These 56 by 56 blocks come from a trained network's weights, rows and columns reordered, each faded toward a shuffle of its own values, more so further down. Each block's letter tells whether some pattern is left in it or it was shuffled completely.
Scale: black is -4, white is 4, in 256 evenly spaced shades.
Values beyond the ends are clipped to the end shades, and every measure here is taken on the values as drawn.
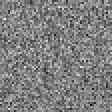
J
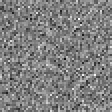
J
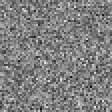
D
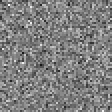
D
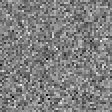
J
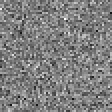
J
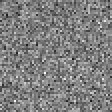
D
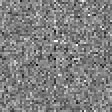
J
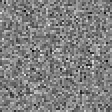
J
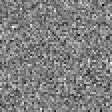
J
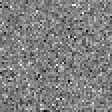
D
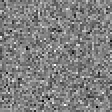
D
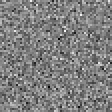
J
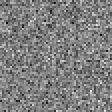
D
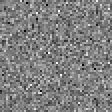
D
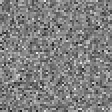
D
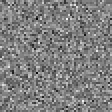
J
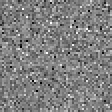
D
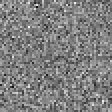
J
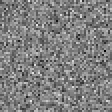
D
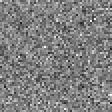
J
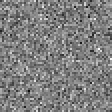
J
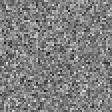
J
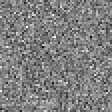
D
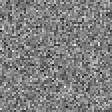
D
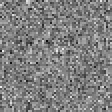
J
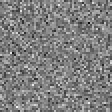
D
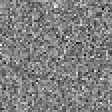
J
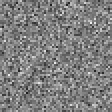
D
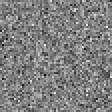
D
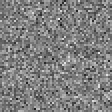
D
